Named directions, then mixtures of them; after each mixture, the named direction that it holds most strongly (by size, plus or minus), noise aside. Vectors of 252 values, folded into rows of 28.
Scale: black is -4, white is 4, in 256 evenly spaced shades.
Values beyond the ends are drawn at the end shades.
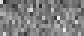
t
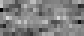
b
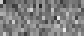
t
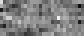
b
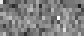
t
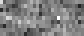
b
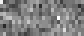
t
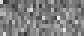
t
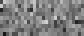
t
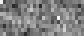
t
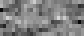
b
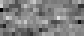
b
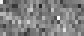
t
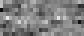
b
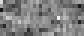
b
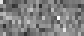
t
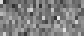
t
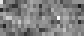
b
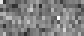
t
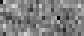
t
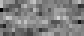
b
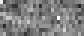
t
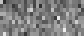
t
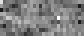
b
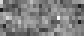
b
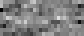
b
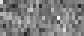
t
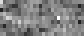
b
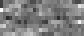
b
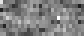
b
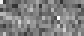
t
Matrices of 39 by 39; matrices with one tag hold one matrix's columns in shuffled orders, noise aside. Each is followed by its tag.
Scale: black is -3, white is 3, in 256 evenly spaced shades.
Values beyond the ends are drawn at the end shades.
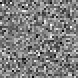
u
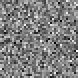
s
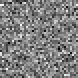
u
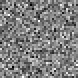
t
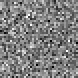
s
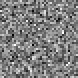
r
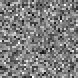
t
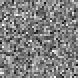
s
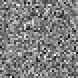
u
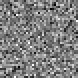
t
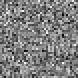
r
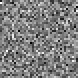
u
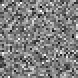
u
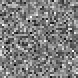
s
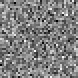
s
